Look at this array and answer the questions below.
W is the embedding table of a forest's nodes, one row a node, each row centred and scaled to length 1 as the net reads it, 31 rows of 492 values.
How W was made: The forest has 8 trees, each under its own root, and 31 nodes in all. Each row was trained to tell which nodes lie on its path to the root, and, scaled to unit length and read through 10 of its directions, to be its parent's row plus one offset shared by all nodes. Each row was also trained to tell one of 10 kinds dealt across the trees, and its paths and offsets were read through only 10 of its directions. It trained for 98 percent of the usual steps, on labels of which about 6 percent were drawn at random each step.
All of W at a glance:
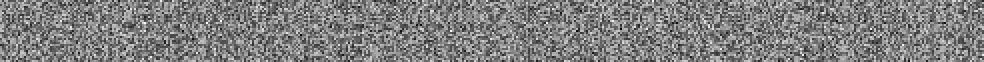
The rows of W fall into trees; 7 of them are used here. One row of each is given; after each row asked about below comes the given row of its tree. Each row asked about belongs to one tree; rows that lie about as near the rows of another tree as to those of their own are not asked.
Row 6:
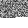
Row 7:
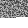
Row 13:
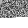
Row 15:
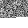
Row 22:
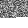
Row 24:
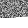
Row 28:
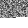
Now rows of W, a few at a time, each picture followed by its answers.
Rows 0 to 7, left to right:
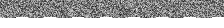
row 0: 28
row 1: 6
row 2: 22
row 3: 15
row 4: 13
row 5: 24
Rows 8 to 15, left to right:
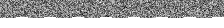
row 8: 28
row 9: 7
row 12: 15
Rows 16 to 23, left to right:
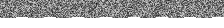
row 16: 22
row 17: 7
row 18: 6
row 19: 13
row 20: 15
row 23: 28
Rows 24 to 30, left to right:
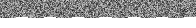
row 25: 15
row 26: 13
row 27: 13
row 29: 28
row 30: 24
